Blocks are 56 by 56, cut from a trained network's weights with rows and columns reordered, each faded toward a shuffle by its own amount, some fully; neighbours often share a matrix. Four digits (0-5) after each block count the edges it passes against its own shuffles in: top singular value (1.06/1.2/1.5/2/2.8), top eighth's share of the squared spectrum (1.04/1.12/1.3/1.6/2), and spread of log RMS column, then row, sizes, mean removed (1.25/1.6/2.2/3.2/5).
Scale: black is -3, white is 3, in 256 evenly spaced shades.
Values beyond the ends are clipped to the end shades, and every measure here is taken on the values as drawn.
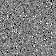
1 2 1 0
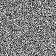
0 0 0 0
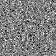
2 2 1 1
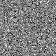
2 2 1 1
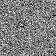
1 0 0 0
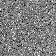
0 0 0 0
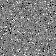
0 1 0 0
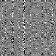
3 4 3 1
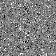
1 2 1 0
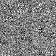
2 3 1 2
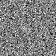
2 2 0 0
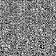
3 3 1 2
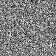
1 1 0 0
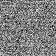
1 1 0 0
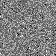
0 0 0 0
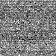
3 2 0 1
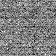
2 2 0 0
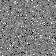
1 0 0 0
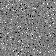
0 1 0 0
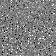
1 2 1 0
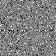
2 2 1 1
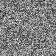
0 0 0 0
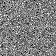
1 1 0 0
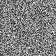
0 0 0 0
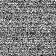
3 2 0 0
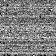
3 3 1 1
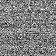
2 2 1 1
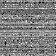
4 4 2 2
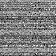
4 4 1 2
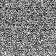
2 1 0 0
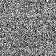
0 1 0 0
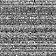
4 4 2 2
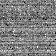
3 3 1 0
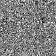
1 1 0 1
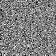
2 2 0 0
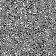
2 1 0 0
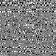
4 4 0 3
